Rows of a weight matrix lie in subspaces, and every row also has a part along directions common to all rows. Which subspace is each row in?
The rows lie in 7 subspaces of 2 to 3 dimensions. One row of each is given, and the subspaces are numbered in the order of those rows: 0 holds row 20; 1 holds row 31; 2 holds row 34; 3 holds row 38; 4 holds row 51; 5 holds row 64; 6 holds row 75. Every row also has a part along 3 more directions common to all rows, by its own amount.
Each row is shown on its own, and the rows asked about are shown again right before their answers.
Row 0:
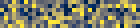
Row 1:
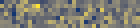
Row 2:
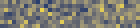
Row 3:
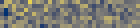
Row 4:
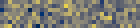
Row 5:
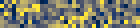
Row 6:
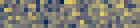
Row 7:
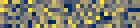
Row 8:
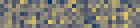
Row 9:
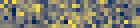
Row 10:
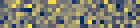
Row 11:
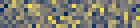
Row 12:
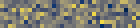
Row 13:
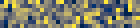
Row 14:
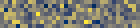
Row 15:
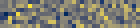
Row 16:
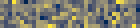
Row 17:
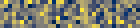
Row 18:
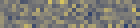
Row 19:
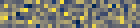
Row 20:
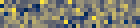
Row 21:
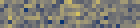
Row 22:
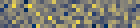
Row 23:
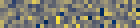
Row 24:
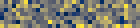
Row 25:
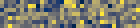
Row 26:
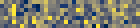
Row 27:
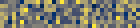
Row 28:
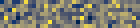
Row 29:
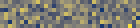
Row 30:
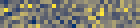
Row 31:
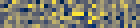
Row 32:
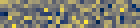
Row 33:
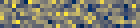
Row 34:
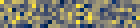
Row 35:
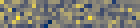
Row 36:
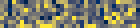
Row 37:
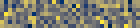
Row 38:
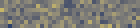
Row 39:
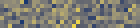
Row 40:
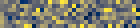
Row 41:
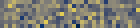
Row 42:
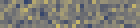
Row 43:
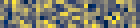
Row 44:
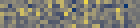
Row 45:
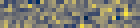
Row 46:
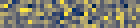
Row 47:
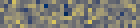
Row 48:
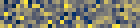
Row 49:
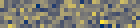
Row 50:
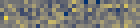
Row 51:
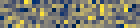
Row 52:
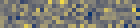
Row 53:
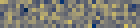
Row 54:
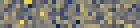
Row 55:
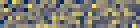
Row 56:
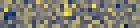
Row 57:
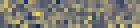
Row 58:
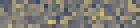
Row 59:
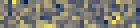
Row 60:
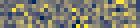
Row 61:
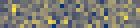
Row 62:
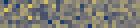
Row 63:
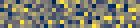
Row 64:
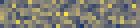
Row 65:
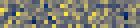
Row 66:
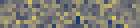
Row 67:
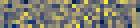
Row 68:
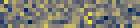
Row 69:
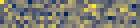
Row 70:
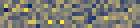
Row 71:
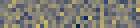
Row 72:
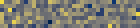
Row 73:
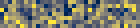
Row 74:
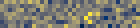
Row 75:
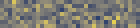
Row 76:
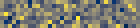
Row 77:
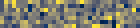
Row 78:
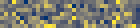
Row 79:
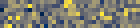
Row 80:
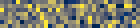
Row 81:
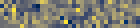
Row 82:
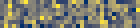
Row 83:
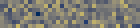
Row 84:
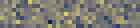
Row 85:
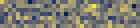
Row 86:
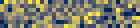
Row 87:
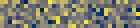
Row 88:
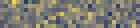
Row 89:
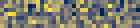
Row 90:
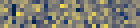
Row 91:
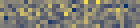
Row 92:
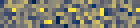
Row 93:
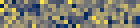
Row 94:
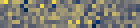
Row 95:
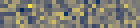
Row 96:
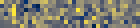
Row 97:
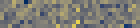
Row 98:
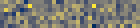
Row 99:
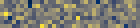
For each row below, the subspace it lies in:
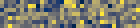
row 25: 3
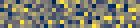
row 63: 3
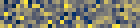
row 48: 5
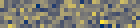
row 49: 3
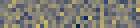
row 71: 6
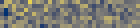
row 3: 5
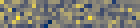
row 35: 2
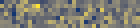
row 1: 0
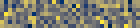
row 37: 5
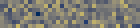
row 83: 1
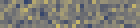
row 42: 4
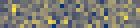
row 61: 0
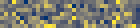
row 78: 6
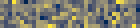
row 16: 6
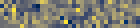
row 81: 0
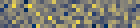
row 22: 0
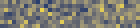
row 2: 3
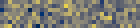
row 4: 3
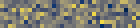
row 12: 3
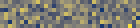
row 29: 3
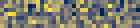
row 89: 3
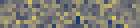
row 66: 5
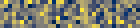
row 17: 4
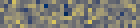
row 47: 1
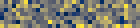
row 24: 5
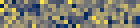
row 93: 0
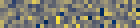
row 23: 6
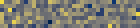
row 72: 2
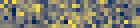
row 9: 0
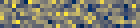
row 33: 5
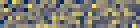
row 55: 6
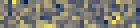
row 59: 6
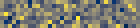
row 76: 5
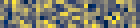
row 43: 6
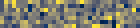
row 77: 3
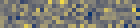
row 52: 2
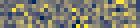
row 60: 6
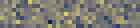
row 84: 5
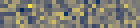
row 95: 1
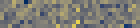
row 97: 4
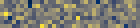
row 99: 5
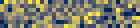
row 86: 2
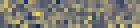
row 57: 1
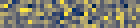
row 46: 1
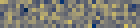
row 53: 4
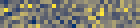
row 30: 4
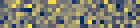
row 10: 3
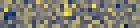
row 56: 1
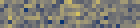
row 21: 3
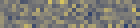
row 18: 2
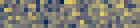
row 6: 3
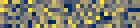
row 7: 3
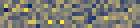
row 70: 4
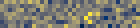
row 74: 2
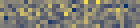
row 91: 1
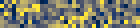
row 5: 0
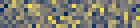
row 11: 0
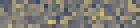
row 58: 1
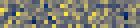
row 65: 0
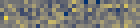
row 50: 1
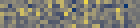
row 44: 1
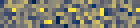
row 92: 6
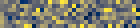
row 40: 2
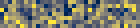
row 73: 1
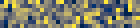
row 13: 2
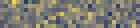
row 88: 6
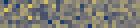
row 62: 4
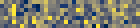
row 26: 0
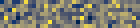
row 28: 2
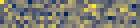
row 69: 5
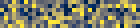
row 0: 1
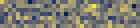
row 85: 5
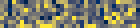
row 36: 6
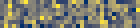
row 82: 6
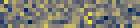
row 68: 2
